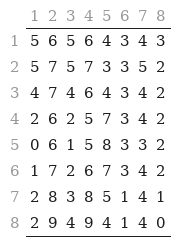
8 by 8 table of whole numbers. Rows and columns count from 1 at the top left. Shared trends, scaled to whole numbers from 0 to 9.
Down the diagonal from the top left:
5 7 4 5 8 3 4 0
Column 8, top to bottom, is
3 2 2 2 2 2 1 0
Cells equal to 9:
2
